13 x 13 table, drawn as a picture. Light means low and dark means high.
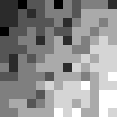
Stripes: none. Calmest part: bottom left. Ninth with the highest average: top left. Slope: up to the top left. Mirror symmetry: none. Ninth with the lowest average: bottom right.
